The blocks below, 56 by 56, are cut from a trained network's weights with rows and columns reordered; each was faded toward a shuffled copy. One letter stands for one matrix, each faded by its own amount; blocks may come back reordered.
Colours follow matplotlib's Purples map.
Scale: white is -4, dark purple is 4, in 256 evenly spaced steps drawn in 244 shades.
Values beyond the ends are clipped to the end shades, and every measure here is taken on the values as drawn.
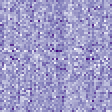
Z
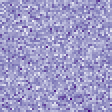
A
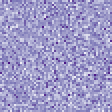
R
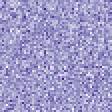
A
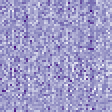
Z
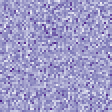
A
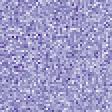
A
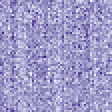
Z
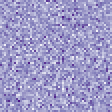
A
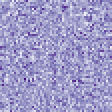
R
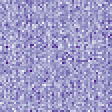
Z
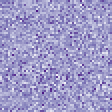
R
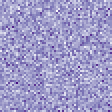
A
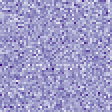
R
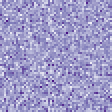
A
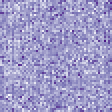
Z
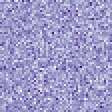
R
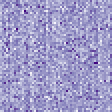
Z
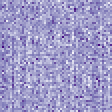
Z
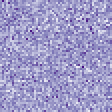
A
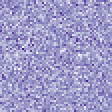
A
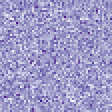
R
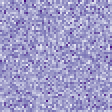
R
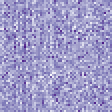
Z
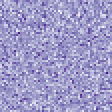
A
